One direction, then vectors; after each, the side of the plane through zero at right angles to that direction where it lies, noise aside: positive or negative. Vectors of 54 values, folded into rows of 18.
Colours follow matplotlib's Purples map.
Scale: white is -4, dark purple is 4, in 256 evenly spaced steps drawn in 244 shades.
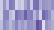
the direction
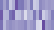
negative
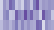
positive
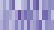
positive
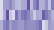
positive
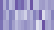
negative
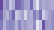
negative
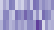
positive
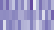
negative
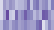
positive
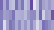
negative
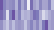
negative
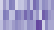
positive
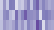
positive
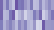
negative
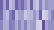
negative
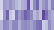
positive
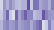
positive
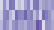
positive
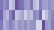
negative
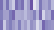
negative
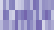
positive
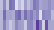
positive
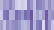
positive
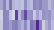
positive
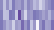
negative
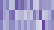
negative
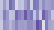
positive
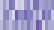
positive
